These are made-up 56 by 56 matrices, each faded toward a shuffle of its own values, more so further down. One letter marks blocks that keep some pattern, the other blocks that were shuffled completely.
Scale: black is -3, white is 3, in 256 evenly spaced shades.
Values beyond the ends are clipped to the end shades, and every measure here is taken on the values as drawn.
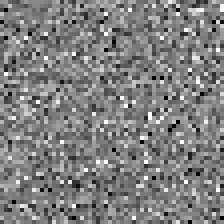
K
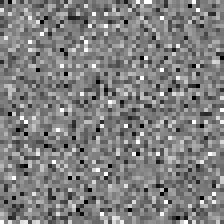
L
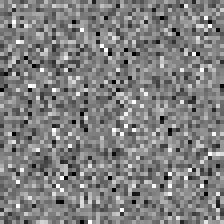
K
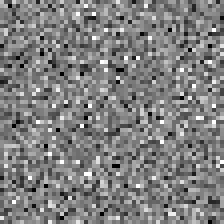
L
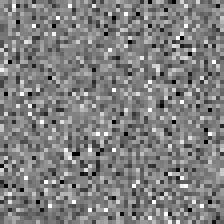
L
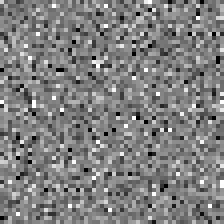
K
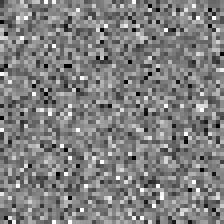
L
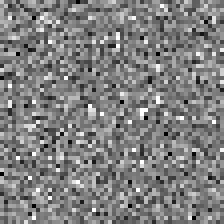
K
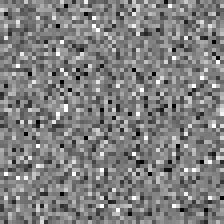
K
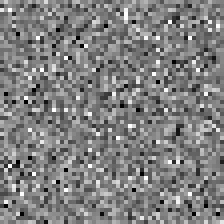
L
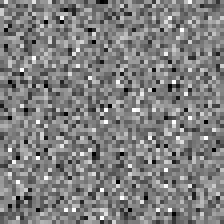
K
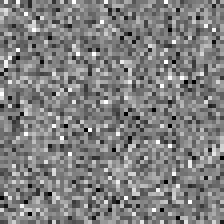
L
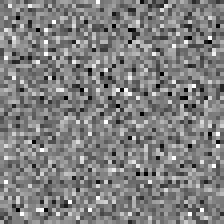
K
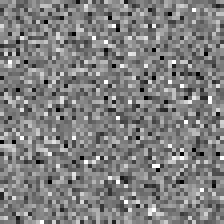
L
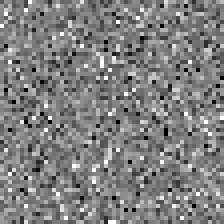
L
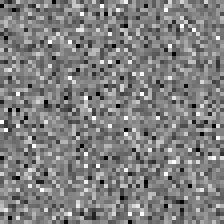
L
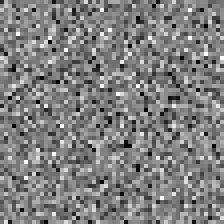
L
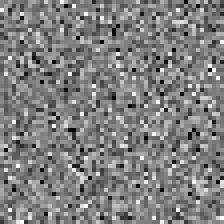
K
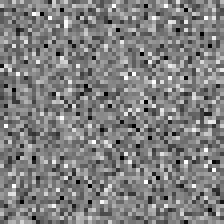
L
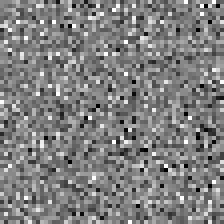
L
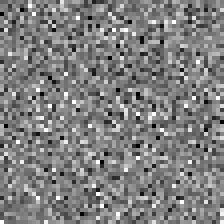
K
